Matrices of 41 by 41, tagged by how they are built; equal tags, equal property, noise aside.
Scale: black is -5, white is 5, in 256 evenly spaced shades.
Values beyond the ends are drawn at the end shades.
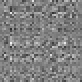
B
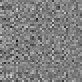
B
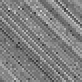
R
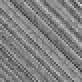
R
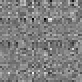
B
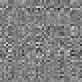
B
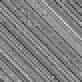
R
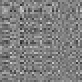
B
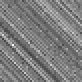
R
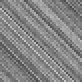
R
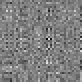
B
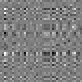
B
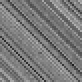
R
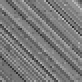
R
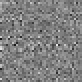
B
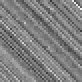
R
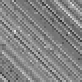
R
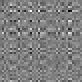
B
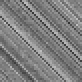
R
